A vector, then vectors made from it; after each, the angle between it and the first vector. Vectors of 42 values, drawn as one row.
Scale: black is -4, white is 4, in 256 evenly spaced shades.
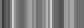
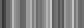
nearly parallel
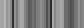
nearly opposite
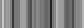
nearly opposite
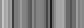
nearly opposite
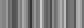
partly opposed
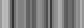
nearly opposite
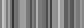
nearly opposite
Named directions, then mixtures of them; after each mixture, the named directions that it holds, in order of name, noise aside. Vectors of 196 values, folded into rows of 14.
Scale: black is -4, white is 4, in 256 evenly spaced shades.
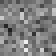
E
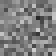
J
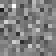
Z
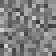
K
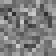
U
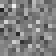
Z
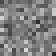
E, K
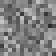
K, U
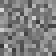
K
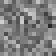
K, U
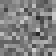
J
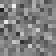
Z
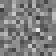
J, Z
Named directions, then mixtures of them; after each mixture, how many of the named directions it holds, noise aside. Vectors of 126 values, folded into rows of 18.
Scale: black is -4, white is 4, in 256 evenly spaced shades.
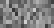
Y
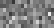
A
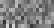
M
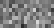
two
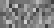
two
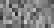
one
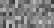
three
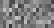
three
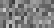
three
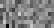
three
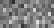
two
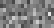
one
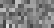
two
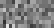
two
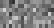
three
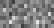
two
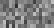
two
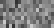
one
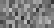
two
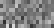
one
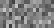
three
